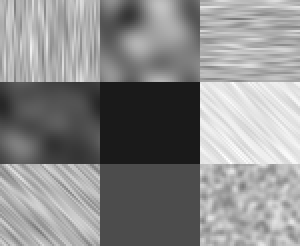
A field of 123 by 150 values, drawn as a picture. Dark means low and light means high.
It is made of 3 by 3 panels. Panel 1,1: high, streaked downward. Panel 1,2: middling, smooth, strong in contrast. Panel 1,3: high, streaked across. Panel 2,1: low, smooth. Panel 2,2: very low, flat. Panel 2,3: very high, slanting down to the right, faint in contrast. Panel 3,1: high, slanting down to the right. Panel 3,2: low, flat. Panel 3,3: high, blotchy.
